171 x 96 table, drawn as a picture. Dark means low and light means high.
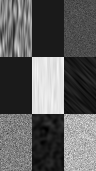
It is made of 3 by 3 panels. Panel 1,1: middling, streaked downward, strong in contrast. Panel 1,2: very low, flat. Panel 1,3: low, fine-grained, faint in contrast. Panel 2,1: very low, flat. Panel 2,2: very high, streaked downward, faint in contrast. Panel 2,3: very low, slanting down to the right, faint in contrast. Panel 3,1: middling, fine-grained. Panel 3,2: very low, blotchy, faint in contrast. Panel 3,3: high, fine-grained.
